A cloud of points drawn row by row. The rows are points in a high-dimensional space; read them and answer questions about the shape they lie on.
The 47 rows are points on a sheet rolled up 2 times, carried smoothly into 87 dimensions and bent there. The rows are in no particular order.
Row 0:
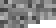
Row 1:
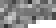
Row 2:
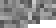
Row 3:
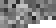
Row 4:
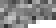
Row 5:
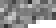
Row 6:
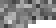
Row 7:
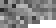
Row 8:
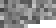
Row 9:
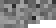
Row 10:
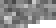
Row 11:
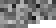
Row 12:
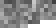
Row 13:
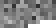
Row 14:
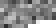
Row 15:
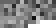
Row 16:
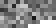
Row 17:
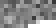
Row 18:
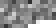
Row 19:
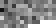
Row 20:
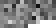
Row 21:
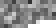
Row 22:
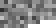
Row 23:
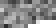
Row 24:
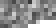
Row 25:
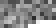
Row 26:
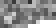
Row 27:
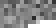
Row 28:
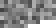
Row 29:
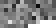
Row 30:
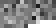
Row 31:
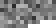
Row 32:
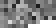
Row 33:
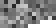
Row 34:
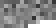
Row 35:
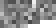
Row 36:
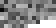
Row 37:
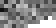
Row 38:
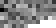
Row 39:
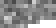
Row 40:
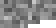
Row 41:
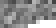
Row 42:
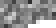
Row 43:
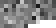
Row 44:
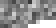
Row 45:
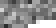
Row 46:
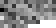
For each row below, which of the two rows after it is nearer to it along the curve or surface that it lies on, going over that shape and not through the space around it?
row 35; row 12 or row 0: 0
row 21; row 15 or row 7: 15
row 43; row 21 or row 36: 21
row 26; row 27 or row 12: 27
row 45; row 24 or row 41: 24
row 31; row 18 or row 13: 13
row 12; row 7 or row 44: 7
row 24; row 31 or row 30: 30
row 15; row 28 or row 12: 28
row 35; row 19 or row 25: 19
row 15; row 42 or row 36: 42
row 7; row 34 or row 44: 34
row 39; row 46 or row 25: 25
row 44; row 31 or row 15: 15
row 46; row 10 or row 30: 30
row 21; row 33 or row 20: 20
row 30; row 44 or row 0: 44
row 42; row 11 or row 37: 11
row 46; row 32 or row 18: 32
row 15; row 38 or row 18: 18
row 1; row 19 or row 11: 11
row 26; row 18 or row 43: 18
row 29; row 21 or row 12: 21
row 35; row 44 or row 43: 44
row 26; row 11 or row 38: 11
